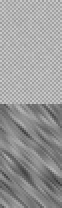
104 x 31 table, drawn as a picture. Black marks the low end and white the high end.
It is made of 2 by 1 panels. Panel 1,1: high, checkered. Panel 2,1: middling, slanting down to the right.
